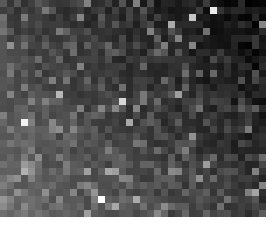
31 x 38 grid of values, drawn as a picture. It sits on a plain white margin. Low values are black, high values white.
The top right is the ninth with the lowest average. Neither half mirrors the other. Overall the values sit about 30% of the way up the scale. Values rise toward the bottom left. The texture is fine-grained noise. There are no regular stripes.
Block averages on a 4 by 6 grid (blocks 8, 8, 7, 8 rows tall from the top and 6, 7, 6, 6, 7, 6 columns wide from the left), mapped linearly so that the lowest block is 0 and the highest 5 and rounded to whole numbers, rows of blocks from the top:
322210
332221
443221
544332
